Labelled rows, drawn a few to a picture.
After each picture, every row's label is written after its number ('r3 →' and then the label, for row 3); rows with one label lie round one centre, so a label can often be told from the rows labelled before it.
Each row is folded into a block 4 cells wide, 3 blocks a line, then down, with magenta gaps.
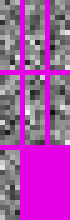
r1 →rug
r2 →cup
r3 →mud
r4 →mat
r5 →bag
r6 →mud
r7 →mat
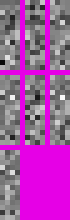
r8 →cup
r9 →bag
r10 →rug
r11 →rug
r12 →cup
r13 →rug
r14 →rug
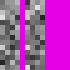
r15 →mat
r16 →mat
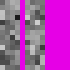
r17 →mat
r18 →rug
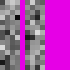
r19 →mat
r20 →mud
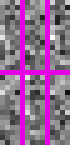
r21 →bag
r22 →mat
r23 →bag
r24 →mat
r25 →bag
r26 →mat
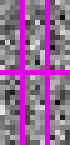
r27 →cup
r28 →rug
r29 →mud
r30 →bag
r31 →mud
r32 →cup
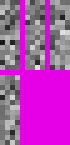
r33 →cup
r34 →rug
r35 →mud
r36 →rug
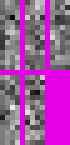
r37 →mud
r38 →mat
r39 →bag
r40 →mud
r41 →bag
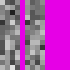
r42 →rug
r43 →rug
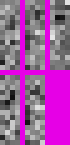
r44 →cup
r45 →mud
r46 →bag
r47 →cup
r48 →mud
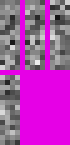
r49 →cup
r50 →cup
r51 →bag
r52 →bag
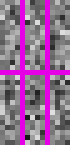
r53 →rug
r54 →rug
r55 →mud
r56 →bag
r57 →cup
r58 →bag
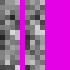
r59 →mud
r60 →mud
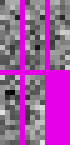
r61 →mat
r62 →mat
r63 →mud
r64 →bag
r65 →mud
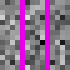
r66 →rug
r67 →mat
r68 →cup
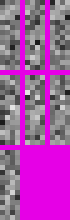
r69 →mat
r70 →cup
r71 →mat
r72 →mud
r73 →rug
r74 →rug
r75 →rug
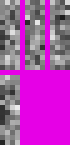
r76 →mud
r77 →rug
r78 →bag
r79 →mud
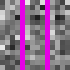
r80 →mat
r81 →bag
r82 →bag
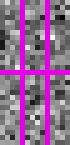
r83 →mud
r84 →mat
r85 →bag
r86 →rug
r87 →cup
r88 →bag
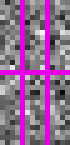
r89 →rug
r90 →mud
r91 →mud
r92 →mat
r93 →bag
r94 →bag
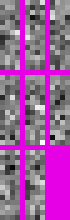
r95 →mud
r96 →bag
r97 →mat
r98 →rug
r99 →mud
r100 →cup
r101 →bag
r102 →mud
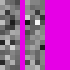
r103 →cup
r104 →rug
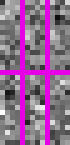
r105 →mat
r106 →bag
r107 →bag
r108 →bag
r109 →mud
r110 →mat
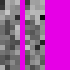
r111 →mat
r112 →mat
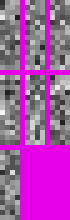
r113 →mat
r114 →rug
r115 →rug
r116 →bag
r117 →rug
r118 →mat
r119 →rug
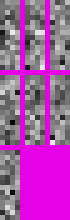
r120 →mud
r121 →mud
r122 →rug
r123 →mat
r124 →cup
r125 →cup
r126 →cup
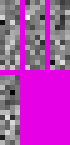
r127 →rug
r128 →mat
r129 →cup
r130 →cup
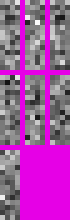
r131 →bag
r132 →rug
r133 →bag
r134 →bag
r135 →cup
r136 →mat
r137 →mat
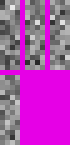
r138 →mat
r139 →rug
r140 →rug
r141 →rug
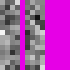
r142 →bag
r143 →mud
